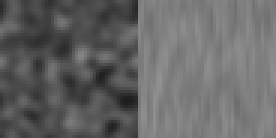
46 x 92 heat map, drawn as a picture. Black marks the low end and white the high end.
It is made of 1 by 2 panels. Panel 1,1: low, blotchy. Panel 1,2: middling, streaked downward, faint in contrast.
